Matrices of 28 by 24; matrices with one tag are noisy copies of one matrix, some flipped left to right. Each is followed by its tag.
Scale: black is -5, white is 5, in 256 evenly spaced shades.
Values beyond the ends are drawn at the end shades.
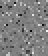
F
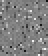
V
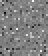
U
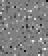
V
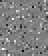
V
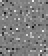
U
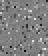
V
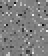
F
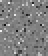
F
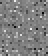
U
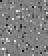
V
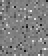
V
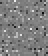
U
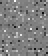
U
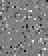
V
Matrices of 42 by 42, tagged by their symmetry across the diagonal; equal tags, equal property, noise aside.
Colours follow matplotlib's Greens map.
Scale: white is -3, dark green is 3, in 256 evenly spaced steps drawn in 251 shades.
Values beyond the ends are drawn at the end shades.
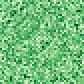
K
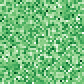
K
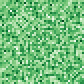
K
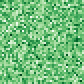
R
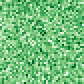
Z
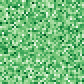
Z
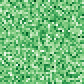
R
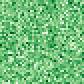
R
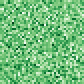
Z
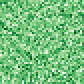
R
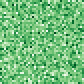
Z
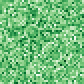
K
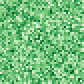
K
